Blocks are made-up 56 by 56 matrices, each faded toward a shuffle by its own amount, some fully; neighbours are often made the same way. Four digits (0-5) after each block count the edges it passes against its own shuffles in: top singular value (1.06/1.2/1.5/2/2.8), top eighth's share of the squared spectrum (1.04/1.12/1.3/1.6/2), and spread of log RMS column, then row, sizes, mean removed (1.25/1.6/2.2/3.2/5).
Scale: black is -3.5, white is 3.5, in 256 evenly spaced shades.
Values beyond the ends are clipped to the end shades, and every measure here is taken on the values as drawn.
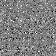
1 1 0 3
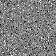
0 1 0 0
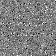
0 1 0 2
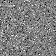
0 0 0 0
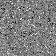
0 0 0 0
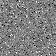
0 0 0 0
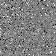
0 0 0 0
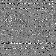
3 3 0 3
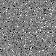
1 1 0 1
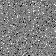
2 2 0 0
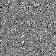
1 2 2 2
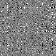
2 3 3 2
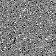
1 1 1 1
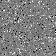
1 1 0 0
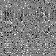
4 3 1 1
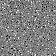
1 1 0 0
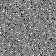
1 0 0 0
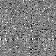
3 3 1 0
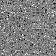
3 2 0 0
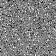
1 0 0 0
